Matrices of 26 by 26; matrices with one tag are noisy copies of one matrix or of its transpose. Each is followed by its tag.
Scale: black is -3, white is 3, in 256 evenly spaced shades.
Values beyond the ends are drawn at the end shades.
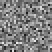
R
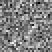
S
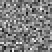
R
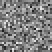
R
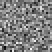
R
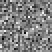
S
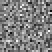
R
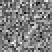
S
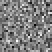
R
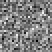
S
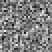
S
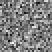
S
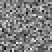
R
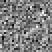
S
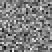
R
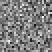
R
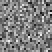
R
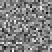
R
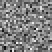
R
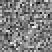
S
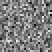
R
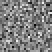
R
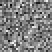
S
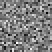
R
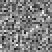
S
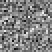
S
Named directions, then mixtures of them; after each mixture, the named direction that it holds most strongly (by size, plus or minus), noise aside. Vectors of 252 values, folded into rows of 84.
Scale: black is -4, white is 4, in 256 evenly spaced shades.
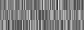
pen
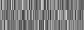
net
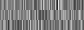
pen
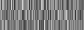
net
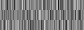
pen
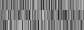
pen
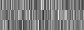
net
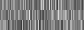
pen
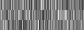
net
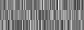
pen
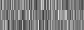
net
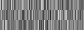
net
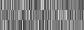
net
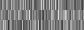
pen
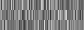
net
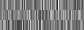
pen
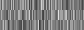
net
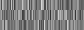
net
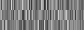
net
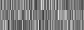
net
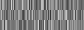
net
